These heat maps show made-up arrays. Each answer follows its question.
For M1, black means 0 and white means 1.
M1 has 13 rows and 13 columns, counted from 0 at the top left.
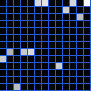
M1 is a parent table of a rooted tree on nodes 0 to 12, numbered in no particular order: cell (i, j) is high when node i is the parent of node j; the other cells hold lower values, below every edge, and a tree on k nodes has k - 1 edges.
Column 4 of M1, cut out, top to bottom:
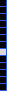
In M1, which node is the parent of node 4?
7
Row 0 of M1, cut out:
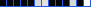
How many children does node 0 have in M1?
4
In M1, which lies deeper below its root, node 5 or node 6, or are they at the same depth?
the same depth
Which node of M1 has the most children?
0
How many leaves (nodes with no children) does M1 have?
6
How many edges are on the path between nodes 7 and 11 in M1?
7
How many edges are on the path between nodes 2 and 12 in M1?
1
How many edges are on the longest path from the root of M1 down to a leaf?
7
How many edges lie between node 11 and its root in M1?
7
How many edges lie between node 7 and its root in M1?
0
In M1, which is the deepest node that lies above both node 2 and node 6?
0
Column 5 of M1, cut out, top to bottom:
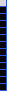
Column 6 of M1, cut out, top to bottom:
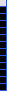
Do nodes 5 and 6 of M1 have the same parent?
yes
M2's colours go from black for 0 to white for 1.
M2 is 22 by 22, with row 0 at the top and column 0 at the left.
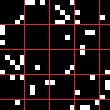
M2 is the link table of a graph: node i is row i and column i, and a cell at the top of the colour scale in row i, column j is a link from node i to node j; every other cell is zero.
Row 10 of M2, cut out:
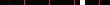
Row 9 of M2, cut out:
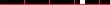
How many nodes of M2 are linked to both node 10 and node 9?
1
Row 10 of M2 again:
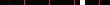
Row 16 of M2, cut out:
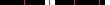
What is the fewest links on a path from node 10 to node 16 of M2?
1
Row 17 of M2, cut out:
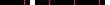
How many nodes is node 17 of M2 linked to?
2
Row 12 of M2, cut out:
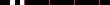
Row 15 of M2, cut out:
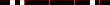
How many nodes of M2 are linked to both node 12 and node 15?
2
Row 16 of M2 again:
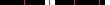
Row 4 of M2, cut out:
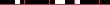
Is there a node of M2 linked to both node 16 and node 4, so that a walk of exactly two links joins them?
no
